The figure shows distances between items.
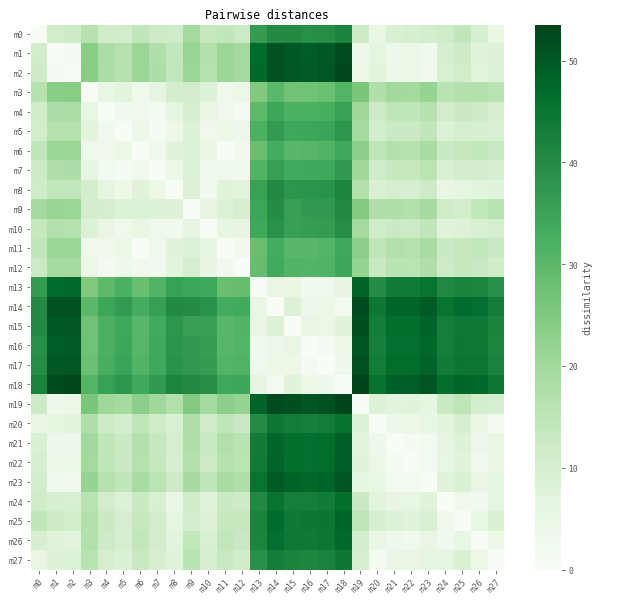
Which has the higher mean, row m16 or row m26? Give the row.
m16
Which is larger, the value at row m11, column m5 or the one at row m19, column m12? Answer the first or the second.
the second
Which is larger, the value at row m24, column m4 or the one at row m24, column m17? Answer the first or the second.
the second
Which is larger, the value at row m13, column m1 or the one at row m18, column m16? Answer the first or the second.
the first
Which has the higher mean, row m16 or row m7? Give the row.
m16
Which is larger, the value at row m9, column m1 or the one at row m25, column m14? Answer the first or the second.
the second
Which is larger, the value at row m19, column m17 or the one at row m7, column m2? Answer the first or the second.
the first
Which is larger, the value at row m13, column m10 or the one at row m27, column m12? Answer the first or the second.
the first
